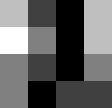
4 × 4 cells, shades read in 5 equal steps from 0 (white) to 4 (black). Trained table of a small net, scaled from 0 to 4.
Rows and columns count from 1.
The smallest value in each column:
0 2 3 1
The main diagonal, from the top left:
1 2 4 3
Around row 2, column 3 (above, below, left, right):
4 4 2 1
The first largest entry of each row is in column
3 3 3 2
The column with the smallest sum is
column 1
